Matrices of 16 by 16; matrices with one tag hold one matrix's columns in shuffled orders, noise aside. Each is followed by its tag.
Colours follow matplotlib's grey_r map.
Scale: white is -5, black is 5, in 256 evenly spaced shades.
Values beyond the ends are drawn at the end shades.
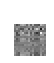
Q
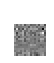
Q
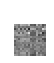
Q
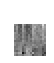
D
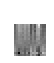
D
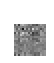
Q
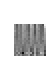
D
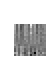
D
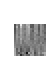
D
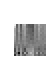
D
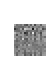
Q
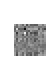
Q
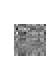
Q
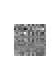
Q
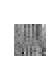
D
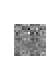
Q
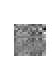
Q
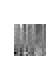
D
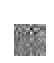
Q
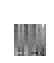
D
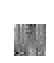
D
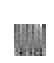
D
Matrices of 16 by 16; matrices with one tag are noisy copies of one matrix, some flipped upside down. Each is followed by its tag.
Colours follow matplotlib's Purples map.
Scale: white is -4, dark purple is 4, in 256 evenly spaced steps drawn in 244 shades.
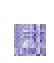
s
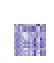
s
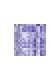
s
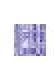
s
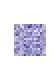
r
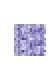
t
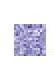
r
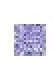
r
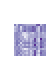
s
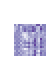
s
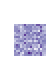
r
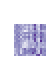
s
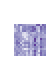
s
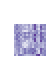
s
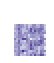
t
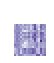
s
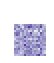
r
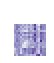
s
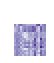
s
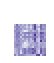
s
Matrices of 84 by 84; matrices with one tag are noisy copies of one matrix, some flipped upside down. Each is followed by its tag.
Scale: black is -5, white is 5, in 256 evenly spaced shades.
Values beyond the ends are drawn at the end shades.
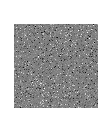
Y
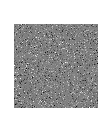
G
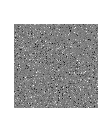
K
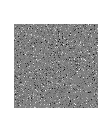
K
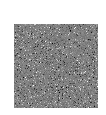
K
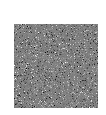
G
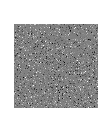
K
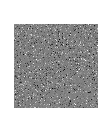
K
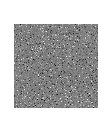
Y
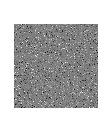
G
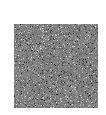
Y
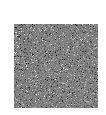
G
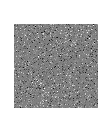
Y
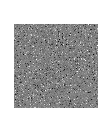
K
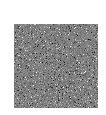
K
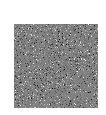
K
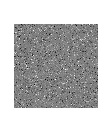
G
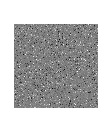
K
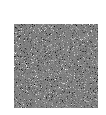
G
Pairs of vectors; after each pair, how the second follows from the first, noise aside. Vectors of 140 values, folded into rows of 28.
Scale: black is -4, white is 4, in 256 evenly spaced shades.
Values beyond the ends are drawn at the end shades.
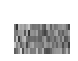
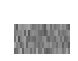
shrunk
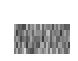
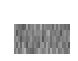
shrunk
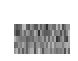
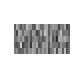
shuffled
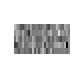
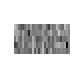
copied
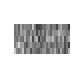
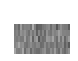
shrunk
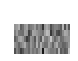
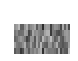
copied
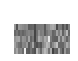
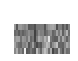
copied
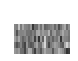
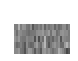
shrunk
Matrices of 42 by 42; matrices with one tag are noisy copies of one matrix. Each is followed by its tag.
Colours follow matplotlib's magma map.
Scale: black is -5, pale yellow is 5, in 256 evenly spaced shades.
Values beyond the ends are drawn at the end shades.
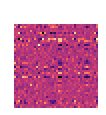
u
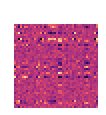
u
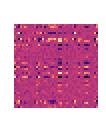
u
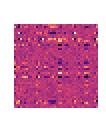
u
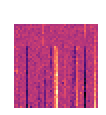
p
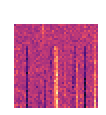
p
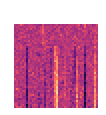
p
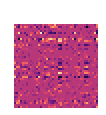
u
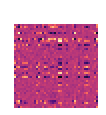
u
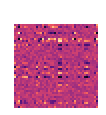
u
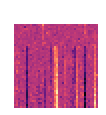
p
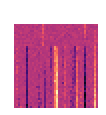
p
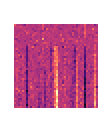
p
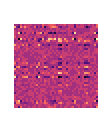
u
